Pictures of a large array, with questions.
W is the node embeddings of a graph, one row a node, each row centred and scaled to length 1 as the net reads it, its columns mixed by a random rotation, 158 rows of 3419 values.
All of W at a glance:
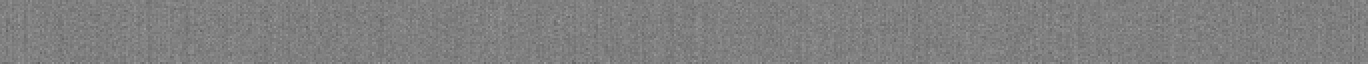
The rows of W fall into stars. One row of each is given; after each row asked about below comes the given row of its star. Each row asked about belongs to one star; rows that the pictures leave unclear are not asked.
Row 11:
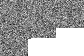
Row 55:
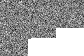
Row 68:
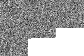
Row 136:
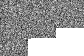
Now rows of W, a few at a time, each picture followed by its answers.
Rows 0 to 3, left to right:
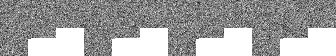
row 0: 136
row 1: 68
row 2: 136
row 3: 55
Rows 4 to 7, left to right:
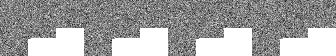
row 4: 11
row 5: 136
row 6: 55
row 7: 68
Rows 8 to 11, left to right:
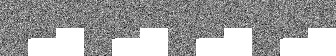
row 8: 136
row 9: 11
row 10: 136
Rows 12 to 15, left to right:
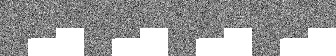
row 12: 136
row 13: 55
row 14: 68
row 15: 55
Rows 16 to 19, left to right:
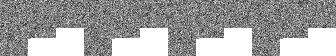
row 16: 68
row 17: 68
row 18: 136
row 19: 55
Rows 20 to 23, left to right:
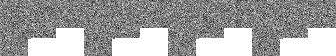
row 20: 11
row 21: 136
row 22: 11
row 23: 68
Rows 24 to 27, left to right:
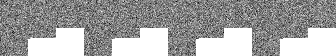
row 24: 68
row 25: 68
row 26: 11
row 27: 55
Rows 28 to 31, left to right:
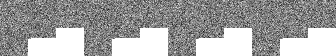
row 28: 68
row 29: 55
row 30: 11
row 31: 136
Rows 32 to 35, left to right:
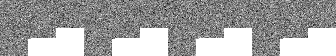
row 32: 55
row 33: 11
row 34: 55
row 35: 55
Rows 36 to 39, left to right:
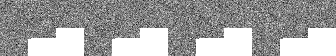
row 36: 55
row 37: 55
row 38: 55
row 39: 136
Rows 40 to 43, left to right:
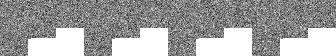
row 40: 136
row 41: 68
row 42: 11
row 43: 136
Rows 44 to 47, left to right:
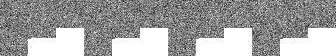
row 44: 55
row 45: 11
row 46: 55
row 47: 11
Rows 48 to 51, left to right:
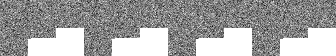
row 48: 55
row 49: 68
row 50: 11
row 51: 55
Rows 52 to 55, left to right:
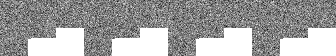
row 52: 55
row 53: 68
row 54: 55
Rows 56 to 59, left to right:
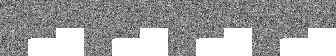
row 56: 136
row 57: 11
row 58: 68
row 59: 11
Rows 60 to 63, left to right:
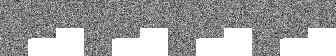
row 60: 136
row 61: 136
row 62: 68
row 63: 11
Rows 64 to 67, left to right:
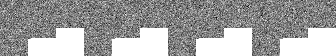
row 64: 11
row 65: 55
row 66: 68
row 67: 68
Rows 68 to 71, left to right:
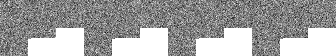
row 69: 136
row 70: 55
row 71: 136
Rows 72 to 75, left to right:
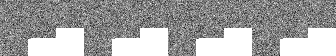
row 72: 11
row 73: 55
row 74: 136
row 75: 11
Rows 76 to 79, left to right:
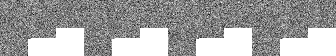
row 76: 11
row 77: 55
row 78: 136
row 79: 11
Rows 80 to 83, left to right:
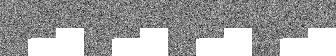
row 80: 11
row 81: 55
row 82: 136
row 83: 68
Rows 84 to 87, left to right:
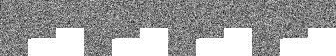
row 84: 136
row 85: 11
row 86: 136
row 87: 68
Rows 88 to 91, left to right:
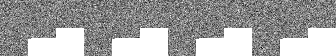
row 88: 55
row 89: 136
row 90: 68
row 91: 55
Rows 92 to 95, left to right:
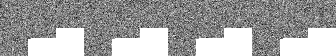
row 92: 136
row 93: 55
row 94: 68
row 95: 11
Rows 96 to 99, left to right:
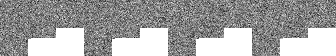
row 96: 136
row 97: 136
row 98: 11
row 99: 68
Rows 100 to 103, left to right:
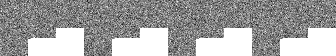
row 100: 11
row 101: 68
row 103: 136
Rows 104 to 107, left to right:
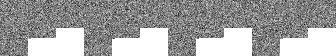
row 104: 68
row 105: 136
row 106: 68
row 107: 68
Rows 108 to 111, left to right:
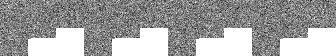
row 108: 11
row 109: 136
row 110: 55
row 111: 68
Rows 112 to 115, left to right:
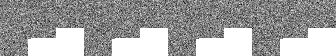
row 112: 11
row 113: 55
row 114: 136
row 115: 136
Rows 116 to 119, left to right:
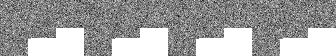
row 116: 136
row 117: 55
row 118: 68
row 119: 55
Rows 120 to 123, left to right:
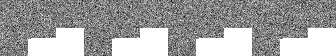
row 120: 55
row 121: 68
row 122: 68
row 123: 55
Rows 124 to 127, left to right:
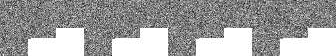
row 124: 136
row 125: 11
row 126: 55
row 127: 55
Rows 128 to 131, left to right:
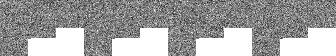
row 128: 55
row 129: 136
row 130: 55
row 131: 11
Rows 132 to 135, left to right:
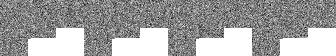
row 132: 11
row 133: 136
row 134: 136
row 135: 68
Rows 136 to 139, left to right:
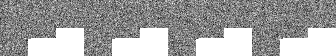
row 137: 136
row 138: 11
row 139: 68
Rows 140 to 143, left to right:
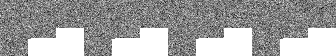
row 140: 11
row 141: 55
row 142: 68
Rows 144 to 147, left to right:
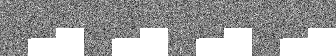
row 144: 68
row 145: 68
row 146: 136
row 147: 68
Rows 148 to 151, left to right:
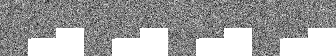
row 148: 68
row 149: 55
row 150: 11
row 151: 68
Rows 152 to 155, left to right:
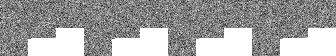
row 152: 55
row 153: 11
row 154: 136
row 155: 68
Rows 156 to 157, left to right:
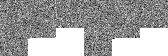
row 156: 68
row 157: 55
